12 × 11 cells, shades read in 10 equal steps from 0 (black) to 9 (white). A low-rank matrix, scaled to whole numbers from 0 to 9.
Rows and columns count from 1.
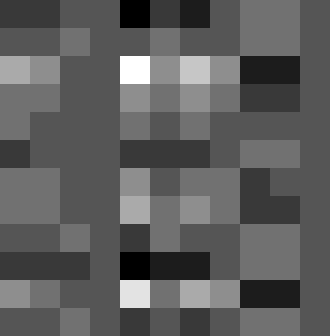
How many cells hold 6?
3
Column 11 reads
3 3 3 3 3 3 3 3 3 3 3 3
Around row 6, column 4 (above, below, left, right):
3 3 3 2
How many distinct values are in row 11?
6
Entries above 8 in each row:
0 0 1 0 0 0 0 0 0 0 0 0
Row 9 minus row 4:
-1 -1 1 0 -3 0 -2 -1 2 2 0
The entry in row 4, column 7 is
5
